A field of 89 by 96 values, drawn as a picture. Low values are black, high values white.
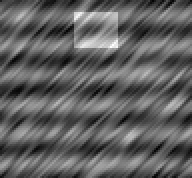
The ninth with the highest average is the top middle. No overall slope runs across the table. In the top middle lies a patch that is higher than the rest. Horizontal stripes repeat 6 times down the table.
